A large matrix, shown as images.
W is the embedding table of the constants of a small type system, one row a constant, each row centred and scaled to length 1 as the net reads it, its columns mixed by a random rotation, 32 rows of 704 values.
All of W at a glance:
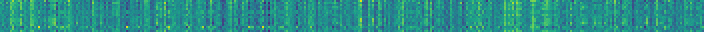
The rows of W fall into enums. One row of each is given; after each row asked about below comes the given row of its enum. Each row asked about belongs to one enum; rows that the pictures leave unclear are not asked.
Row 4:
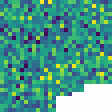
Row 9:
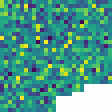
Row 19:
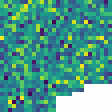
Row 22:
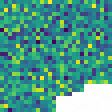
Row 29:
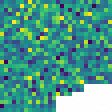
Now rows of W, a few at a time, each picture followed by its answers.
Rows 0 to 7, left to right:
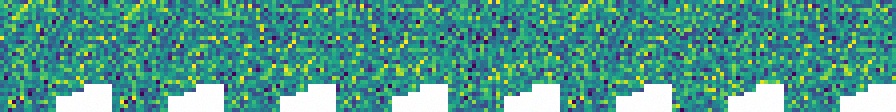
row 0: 19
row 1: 19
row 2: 9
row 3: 9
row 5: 19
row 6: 22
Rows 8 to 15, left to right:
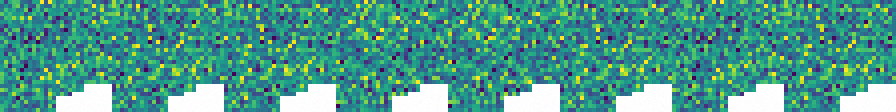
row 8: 4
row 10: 9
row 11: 29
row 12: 29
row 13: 9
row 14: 4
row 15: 9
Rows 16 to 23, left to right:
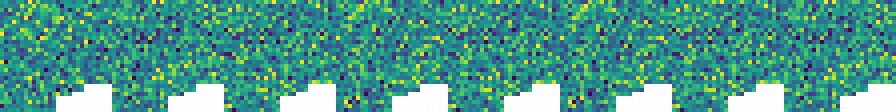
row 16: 29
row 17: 4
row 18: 22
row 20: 22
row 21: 19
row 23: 4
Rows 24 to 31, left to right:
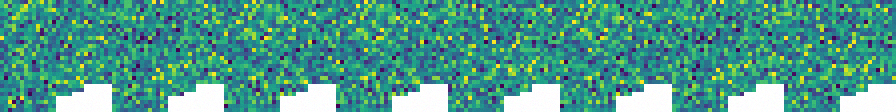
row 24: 19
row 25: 4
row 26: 29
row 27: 29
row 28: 9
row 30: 4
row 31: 9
